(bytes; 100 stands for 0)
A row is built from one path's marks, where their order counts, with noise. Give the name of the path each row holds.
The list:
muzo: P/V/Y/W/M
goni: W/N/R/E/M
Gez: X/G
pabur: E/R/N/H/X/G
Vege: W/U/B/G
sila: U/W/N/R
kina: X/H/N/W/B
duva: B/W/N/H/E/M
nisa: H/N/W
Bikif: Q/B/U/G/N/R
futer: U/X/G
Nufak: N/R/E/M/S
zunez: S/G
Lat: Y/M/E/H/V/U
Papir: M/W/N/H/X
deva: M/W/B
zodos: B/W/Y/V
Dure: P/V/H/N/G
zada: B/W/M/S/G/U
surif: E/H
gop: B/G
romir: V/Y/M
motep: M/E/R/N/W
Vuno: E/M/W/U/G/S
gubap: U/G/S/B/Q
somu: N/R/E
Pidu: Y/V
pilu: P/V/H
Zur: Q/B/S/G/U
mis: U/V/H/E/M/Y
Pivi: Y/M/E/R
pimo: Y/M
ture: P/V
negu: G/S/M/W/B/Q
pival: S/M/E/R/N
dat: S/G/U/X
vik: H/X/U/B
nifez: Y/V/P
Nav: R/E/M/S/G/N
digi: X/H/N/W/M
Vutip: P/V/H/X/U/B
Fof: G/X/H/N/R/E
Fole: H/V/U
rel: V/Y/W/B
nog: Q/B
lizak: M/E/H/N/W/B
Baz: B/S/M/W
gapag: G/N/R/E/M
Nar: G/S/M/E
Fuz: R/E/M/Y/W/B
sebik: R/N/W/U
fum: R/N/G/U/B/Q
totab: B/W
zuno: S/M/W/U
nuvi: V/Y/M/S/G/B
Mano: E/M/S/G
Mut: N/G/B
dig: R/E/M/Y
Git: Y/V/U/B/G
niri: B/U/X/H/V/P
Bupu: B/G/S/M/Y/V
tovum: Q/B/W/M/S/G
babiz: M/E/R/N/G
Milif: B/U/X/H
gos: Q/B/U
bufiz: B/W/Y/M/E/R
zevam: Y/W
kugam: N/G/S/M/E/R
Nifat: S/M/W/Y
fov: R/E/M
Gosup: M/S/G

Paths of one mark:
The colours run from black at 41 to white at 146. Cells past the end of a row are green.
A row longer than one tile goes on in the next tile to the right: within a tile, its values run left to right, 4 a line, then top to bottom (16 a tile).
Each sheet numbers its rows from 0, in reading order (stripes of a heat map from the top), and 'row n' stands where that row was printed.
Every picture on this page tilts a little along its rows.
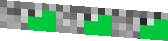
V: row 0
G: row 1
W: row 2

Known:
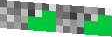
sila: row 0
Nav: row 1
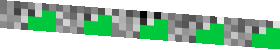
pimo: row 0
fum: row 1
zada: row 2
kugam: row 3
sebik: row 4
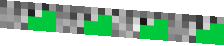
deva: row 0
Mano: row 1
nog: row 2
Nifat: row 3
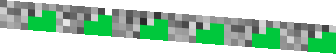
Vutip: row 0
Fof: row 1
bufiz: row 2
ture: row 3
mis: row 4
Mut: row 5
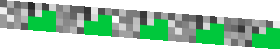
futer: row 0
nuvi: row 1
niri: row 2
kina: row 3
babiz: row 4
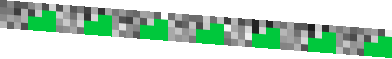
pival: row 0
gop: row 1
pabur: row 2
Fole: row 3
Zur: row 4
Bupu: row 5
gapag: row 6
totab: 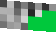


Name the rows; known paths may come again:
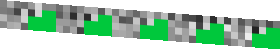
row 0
nifez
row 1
Fuz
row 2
Dure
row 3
zunez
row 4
gos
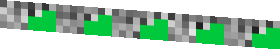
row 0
gop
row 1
goni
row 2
Mano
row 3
nog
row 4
bufiz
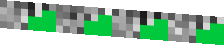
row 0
Bupu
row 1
Nav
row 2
Baz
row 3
Gez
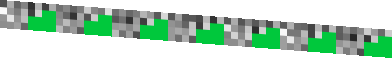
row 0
Milif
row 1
somu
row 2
motep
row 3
Gosup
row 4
Bikif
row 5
vik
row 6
fov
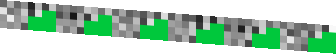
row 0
futer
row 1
dig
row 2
sila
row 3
zuno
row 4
Pivi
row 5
Fof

